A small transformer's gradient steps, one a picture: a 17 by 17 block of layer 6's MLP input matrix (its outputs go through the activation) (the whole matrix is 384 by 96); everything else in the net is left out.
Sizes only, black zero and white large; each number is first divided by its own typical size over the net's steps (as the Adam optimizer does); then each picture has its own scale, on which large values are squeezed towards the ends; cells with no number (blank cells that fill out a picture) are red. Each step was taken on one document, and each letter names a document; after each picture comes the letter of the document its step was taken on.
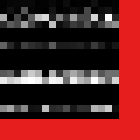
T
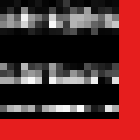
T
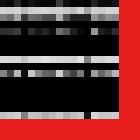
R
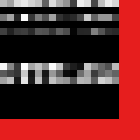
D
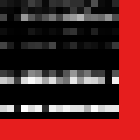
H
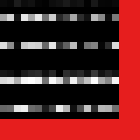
T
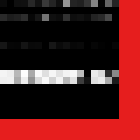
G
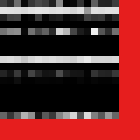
R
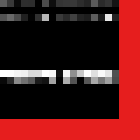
G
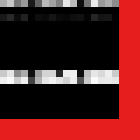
G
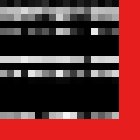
R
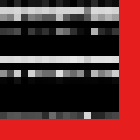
R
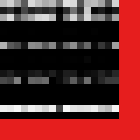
H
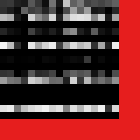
H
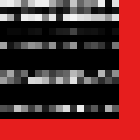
H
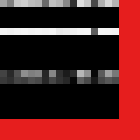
D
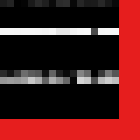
D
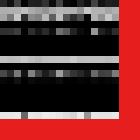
R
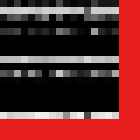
R
